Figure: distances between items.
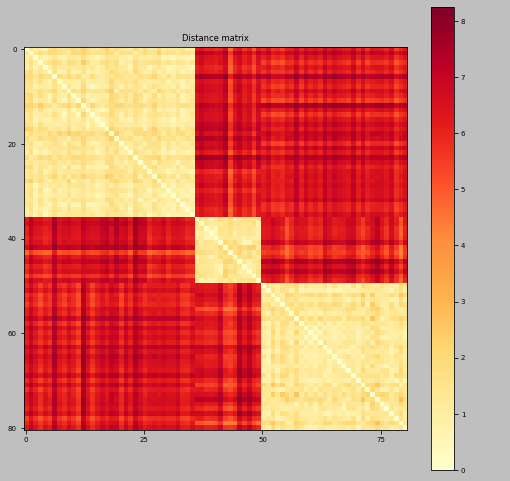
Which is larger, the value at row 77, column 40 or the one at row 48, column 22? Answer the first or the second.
the first
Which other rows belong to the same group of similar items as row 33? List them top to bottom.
0, 1, 2, 3, 4, 5, 6, 7, 8, 9, 10, 11, 12, 13, 14, 15, 16, 17, 18, 19, 20, 21, 22, 23, 24, 25, 26, 27, 28, 29, 30, 31, 32, 34, 35
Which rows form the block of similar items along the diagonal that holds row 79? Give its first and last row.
50 to 80
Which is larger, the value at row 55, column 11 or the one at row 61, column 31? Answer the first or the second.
the second
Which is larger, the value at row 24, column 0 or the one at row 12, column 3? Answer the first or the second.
the second
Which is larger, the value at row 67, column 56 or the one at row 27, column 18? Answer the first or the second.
the second
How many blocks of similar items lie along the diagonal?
3
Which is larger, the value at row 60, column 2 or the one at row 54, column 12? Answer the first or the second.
the second
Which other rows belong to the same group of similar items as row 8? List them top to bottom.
0, 1, 2, 3, 4, 5, 6, 7, 9, 10, 11, 12, 13, 14, 15, 16, 17, 18, 19, 20, 21, 22, 23, 24, 25, 26, 27, 28, 29, 30, 31, 32, 33, 34, 35
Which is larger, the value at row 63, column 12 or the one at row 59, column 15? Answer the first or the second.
the first
